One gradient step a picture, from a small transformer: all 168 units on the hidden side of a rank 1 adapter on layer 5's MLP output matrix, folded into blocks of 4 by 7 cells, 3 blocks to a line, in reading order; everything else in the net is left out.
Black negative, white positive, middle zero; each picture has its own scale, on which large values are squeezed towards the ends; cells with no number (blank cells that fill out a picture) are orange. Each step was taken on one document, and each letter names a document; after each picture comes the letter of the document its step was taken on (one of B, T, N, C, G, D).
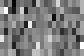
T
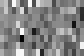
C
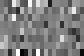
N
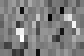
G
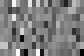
N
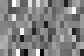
N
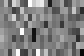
N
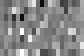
N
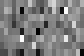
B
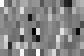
G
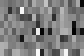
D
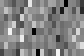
C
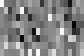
G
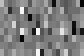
D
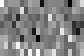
G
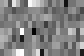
N
